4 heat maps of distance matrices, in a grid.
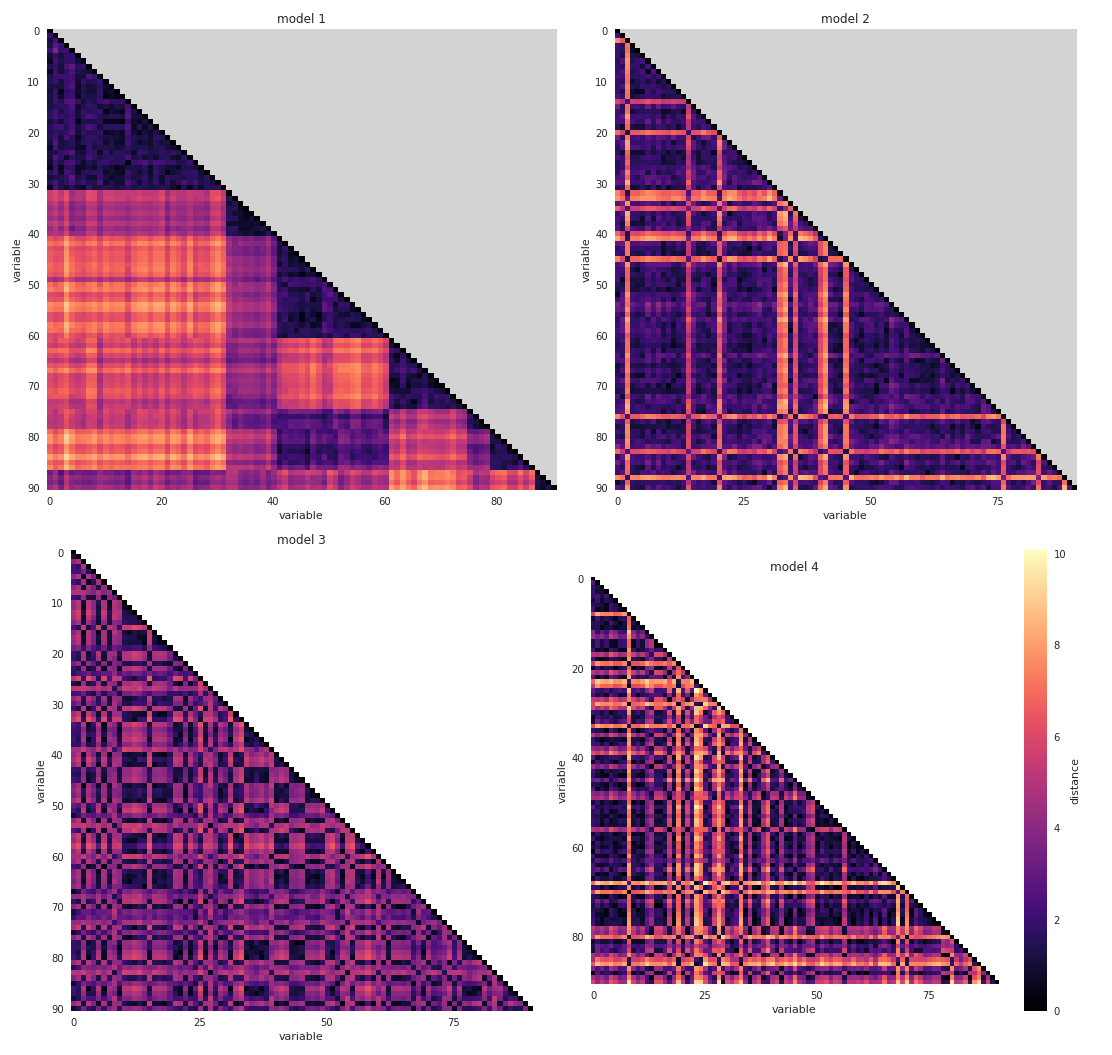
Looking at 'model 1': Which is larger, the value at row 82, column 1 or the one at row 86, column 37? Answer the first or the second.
the first
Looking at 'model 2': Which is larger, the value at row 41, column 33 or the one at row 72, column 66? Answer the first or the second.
the first
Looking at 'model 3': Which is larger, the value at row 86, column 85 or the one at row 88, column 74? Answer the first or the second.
the second
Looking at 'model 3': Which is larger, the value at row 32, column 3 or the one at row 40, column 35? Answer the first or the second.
the first
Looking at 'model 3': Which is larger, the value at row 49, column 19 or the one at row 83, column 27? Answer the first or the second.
the first
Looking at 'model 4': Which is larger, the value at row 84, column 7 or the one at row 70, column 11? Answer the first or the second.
the second
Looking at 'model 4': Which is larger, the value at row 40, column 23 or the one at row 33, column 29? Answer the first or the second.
the first
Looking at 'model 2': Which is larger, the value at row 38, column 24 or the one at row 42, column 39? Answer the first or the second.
the second
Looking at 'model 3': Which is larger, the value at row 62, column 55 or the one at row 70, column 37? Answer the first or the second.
the second
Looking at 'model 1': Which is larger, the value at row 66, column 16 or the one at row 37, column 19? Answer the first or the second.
the first
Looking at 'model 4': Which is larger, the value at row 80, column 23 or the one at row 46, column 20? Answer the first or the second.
the first
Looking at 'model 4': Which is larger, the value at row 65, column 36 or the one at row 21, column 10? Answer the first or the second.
the second
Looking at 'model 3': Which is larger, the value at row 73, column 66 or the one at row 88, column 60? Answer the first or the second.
the second
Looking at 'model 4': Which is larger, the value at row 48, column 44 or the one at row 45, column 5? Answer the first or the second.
the first
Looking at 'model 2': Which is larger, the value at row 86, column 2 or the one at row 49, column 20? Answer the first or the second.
the first
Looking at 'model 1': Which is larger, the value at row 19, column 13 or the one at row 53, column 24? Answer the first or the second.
the second
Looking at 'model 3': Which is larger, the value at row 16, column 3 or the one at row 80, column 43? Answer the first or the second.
the first
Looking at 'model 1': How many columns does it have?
91
